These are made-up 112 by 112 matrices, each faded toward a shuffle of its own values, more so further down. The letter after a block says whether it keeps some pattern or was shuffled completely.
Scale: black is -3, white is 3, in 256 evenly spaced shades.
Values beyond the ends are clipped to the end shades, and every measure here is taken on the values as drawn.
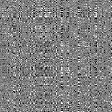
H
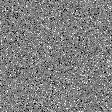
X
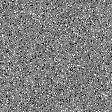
X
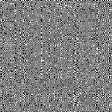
H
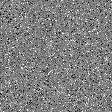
X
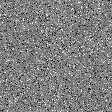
X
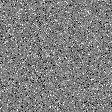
X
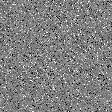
X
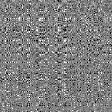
H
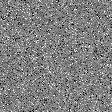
X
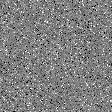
X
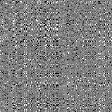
H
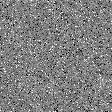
X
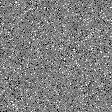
X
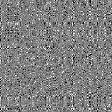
H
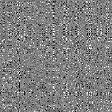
H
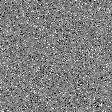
X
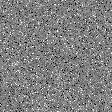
X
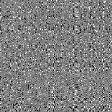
H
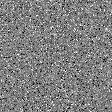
X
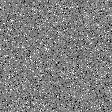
X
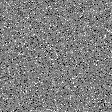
X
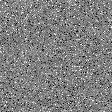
X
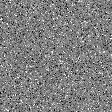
X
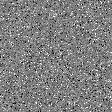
X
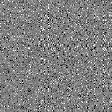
H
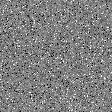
X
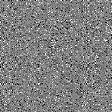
H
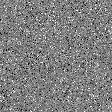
X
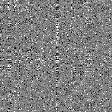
H
